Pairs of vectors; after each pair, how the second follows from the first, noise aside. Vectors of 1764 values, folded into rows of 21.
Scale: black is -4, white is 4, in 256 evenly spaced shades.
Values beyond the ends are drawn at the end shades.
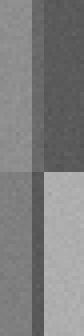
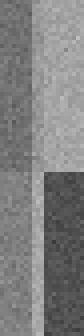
negated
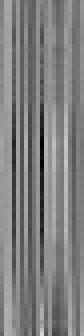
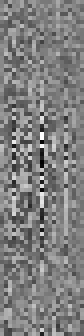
sign-scrambled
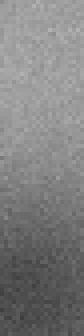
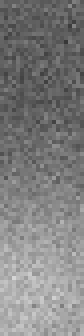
negated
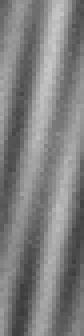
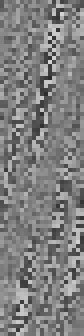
sign-scrambled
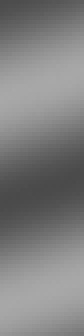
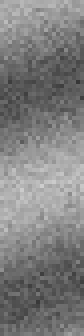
negated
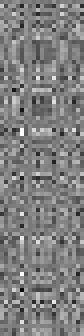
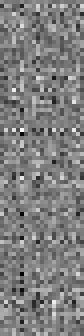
sign-scrambled
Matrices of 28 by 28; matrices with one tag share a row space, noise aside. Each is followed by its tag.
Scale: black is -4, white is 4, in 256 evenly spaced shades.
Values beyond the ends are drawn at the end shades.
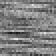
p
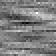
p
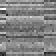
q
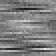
p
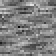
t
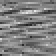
t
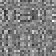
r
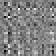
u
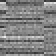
q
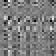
u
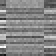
q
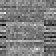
q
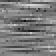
p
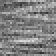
p
